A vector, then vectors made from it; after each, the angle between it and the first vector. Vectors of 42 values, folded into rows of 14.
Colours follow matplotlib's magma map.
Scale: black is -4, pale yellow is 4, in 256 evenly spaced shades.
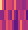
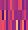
orthogonal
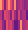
nearly parallel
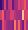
partly opposed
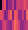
nearly opposite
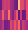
partly opposed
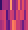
partly opposed
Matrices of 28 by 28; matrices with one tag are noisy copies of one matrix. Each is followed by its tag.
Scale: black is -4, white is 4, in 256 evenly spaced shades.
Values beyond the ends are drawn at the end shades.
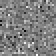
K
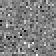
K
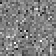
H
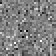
H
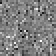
H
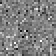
H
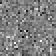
H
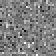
K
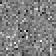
H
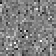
H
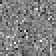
H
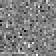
K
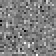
K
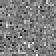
K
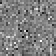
H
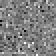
K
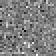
K
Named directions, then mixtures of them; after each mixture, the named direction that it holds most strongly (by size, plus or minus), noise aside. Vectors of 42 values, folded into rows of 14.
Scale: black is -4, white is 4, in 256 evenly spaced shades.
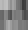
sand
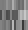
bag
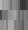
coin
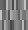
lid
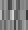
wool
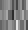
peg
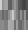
coin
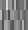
lid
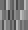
lid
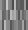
lid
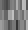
peg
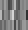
wool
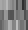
sand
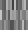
lid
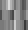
wool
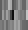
wool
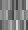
peg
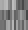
sand
